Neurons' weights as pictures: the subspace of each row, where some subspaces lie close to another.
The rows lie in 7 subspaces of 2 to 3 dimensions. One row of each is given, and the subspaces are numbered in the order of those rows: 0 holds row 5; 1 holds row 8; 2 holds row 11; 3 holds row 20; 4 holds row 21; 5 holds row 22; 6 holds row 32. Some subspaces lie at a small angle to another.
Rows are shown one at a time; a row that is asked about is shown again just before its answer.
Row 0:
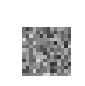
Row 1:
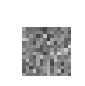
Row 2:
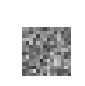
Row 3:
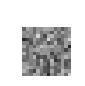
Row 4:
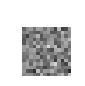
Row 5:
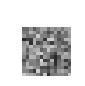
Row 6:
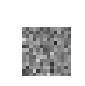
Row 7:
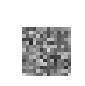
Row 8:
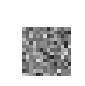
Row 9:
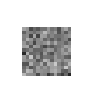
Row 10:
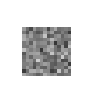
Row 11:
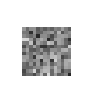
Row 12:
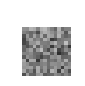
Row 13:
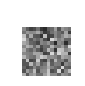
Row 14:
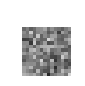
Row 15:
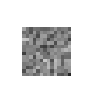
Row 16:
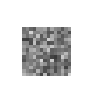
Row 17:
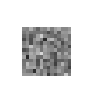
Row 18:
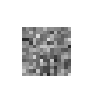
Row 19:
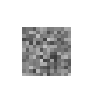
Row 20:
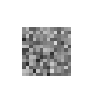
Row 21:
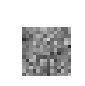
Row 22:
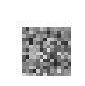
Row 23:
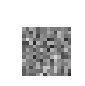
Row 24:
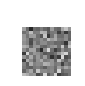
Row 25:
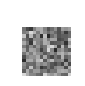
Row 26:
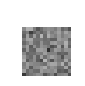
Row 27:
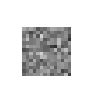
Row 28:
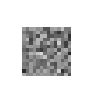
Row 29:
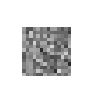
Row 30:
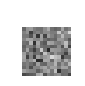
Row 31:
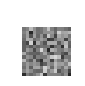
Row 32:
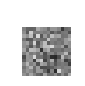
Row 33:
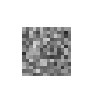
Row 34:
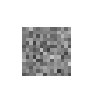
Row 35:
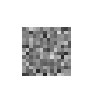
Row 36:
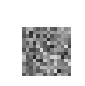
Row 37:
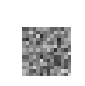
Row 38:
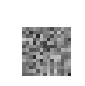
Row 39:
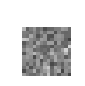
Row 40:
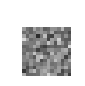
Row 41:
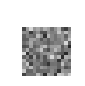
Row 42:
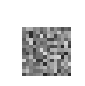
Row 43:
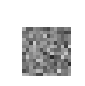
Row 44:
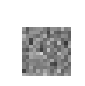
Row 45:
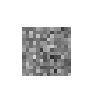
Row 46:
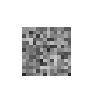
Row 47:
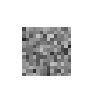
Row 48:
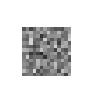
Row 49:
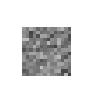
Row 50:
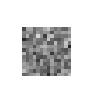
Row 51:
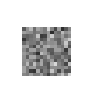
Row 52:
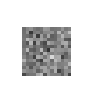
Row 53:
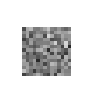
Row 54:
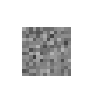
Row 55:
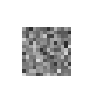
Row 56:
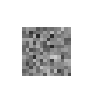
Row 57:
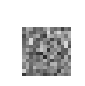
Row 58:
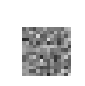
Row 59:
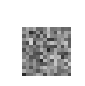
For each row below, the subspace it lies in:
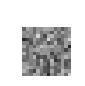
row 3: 2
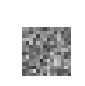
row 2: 5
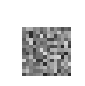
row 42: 3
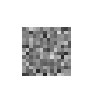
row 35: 3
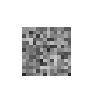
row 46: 0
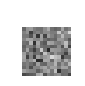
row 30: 1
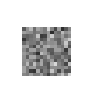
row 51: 6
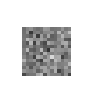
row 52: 1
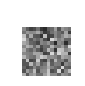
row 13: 4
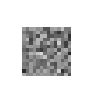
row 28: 5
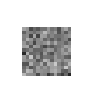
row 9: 3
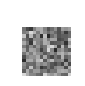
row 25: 5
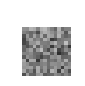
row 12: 4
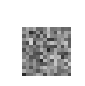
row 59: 0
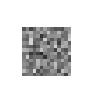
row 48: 5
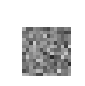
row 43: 1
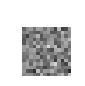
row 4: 6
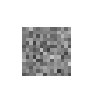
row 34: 1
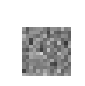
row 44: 5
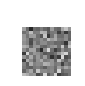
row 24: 3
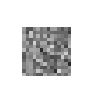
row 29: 6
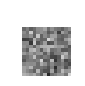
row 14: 2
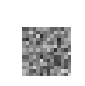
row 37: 5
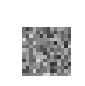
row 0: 3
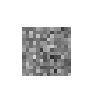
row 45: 6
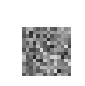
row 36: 6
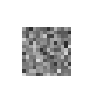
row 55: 1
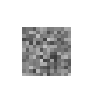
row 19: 0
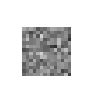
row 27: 5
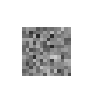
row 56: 6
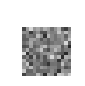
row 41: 3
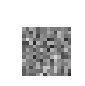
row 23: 4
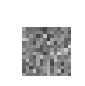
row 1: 4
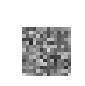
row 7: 0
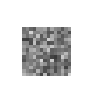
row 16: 2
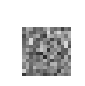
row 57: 5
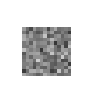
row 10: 6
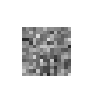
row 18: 2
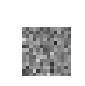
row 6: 3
